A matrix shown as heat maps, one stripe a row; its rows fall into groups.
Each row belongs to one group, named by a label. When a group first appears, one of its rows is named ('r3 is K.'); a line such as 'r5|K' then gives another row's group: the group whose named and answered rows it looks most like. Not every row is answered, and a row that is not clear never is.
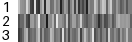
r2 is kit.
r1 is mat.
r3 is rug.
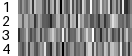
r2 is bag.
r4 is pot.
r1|rug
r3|rug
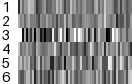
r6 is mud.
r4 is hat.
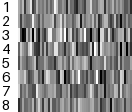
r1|hat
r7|hat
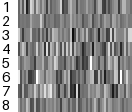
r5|hat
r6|hat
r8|mat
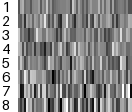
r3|hat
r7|kit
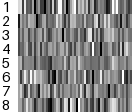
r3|pot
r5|bag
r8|bag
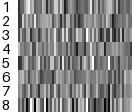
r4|hat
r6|mud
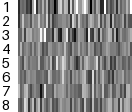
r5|mud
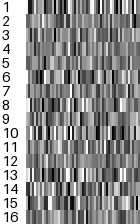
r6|hat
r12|kit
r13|bag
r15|pot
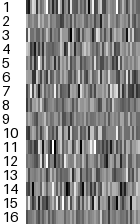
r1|rug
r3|pot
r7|mat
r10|rug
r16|rug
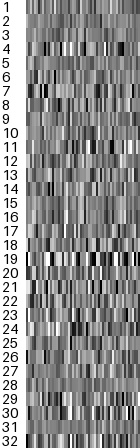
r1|mat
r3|bag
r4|mud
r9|rug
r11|kit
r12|bag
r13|pot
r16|bag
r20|rug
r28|rug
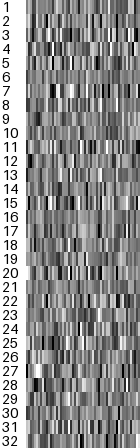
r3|pot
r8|rug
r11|mat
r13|rug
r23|hat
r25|bag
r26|rug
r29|mud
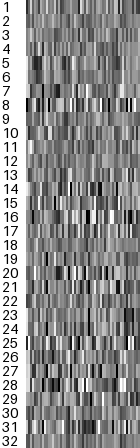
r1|mat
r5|hat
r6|hat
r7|bag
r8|rug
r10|pot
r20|bag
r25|pot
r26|bag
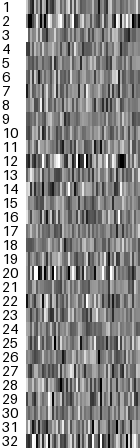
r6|mat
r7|mat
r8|kit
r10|mud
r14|bag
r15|hat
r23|mud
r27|mud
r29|pot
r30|pot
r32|rug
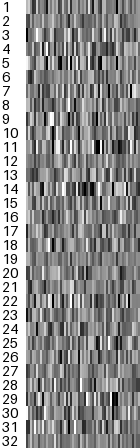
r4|kit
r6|mud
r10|pot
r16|bag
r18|pot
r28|mat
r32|mat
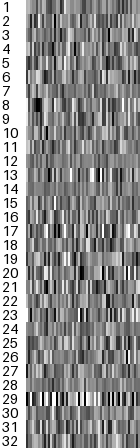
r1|mud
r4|bag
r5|kit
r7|rug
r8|hat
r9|hat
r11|bag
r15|mat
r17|kit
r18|kit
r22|kit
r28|bag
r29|mat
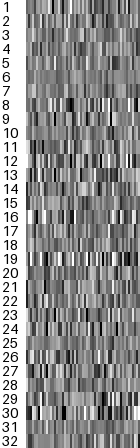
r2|kit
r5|mat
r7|bag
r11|bag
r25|kit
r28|hat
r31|kit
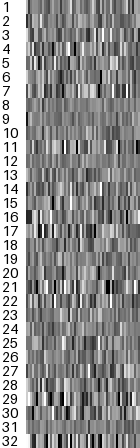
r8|mud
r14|rug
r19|kit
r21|kit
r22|mat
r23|rug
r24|bag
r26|hat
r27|kit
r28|mud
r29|mud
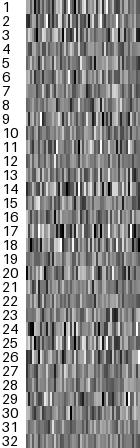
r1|bag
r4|mud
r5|mat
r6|bag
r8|pot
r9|kit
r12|mat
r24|mud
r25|bag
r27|kit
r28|kit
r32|mat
